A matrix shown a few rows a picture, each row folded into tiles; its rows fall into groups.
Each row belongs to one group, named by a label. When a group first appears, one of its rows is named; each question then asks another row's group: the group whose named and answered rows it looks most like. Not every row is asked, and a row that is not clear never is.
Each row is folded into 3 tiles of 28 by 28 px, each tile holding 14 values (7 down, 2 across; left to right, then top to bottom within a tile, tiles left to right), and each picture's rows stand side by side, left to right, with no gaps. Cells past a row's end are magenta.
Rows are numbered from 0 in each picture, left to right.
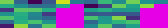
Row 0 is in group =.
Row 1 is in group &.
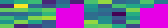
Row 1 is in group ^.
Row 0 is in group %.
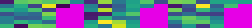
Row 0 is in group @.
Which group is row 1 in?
@
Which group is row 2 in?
&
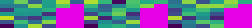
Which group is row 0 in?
=
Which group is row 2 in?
=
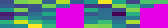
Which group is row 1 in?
^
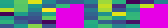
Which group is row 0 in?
%
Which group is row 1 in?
%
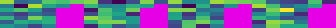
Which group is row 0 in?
&
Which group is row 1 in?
=
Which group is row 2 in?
&
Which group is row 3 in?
=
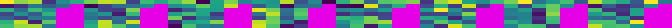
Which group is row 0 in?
^
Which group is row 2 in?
=
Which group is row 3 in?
%
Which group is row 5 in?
@
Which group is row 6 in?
^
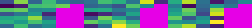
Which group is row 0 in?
&
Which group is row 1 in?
@
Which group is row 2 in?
^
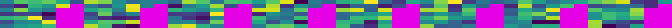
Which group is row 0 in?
&
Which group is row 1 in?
^
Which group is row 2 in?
^
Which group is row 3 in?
%
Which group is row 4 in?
%
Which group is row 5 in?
%
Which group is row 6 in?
%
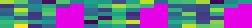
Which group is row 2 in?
^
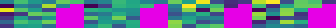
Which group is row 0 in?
@
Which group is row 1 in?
&
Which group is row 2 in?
%
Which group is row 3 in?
=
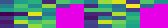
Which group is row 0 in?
@
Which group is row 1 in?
@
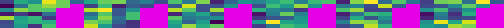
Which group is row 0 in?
&
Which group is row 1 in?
%
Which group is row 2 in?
%
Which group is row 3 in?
@
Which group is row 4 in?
@
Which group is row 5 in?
@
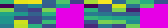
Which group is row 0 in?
^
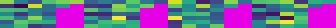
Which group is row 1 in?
&
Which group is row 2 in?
=
